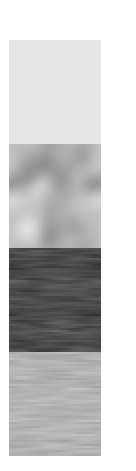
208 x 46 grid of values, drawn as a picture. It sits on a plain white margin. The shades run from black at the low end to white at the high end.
It is made of 4 by 1 panels. Panel 1,1: very high, flat. Panel 2,1: high, smooth. Panel 3,1: low, streaked across, faint in contrast. Panel 4,1: high, streaked across, faint in contrast.
